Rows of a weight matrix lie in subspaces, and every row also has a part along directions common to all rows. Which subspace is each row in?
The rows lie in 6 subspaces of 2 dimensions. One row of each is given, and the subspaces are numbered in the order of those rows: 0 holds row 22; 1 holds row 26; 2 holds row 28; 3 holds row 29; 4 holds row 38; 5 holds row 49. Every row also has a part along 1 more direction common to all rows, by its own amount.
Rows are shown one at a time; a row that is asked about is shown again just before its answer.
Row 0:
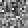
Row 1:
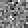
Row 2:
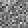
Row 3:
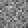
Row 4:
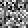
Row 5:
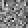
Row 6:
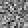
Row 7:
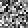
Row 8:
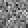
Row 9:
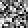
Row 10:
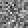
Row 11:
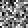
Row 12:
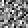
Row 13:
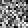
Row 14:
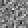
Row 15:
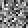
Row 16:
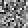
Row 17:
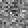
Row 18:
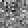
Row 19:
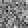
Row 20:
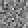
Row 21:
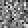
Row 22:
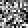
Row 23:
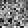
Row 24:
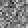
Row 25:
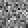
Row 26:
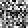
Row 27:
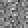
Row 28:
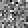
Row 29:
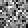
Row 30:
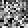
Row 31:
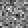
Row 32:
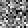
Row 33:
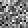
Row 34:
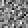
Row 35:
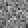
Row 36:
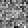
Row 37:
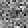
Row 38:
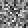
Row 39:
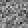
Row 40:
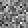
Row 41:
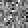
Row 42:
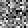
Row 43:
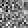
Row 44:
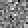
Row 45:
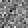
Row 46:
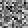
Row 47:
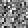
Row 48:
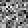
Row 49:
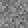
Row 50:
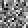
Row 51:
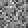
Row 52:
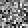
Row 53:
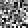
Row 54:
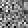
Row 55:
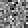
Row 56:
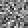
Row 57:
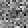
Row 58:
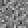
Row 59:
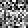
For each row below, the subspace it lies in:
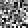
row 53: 0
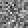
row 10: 4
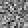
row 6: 4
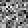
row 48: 0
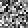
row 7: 5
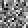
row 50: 4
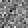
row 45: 2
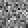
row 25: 3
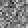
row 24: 3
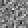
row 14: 0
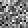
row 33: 5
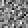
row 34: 0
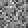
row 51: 3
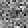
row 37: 1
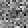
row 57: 1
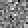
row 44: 2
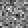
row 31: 3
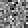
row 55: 2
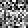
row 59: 1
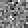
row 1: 2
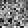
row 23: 5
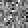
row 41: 2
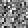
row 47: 2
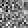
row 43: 5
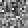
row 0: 4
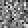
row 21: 2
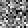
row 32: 1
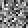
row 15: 4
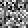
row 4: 1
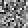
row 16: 4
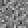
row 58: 0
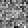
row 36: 1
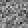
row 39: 0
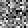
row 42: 1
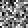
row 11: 3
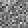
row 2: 5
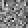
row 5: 4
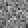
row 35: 3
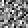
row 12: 0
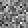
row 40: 5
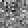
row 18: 4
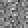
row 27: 2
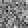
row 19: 1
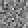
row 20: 4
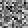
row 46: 3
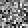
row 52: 0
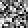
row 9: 5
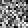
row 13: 1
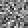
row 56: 4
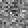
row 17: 4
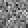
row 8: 3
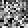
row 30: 5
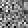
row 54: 5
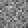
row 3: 3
